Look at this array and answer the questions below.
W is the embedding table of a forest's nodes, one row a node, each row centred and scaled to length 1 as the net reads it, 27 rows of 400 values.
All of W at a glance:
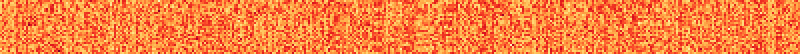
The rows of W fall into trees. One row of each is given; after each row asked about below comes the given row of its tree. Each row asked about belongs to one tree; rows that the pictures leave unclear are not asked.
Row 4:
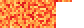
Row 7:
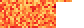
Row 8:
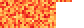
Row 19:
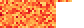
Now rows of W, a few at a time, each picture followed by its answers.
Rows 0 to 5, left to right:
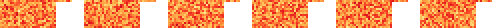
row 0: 7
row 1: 7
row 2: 19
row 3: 19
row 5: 4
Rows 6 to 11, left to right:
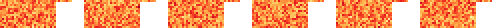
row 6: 19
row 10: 8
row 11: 8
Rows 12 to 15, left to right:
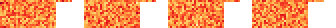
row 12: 8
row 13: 7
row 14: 7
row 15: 4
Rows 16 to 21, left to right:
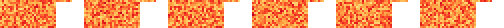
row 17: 8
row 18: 7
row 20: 7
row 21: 8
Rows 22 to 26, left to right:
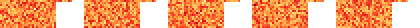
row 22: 4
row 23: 7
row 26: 4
